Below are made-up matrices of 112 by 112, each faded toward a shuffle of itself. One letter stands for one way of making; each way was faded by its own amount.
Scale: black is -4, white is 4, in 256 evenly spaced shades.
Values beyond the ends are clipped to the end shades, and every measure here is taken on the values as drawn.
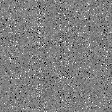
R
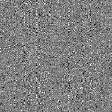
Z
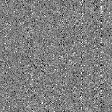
Z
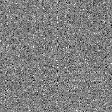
Z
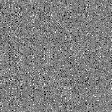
Z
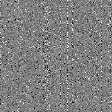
Z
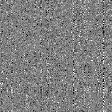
Z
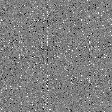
R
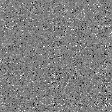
R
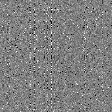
Z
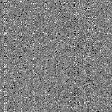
Z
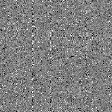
Z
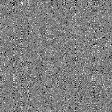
Z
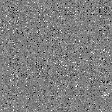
R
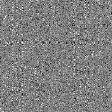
Z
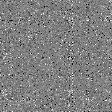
R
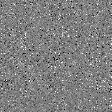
R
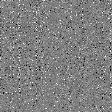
R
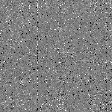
R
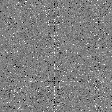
R
